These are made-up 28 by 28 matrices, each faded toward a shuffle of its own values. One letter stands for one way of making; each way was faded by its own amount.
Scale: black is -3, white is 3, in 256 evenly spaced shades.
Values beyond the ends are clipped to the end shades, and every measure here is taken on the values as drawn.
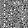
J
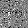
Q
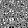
Q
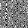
J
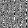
J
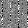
J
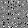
Q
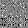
Q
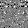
Q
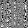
J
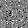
Q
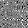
Q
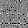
Q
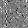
Q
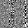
J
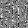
J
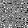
Q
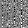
J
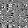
Q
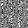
J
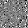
Q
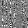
J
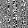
J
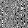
J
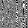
J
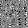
Q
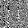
J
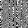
J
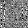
J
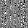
J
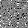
Q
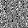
J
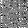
Q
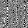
J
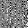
J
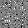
Q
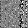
J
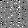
Q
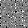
Q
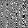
J
